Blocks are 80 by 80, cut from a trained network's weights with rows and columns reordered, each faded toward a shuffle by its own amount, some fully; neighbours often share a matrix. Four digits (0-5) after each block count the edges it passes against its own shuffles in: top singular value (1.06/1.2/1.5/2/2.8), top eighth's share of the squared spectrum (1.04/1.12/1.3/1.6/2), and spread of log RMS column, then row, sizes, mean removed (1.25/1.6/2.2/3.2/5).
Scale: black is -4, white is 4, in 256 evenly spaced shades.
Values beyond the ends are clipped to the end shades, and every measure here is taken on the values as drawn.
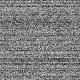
4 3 0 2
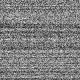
4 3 0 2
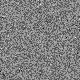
0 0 0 0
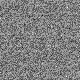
0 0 0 0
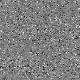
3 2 0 1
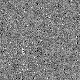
2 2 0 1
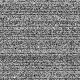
4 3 1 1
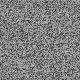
1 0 0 0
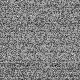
2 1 0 0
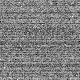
4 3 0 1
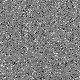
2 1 0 0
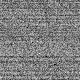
3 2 0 1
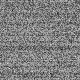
3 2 0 0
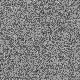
0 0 0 0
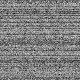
4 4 1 2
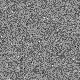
0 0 0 0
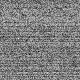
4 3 0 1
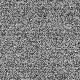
2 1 0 0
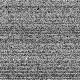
4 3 0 1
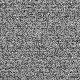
2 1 0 0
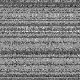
5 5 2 3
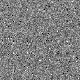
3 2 1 0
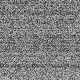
3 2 0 0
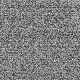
2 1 0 0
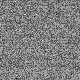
1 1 0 0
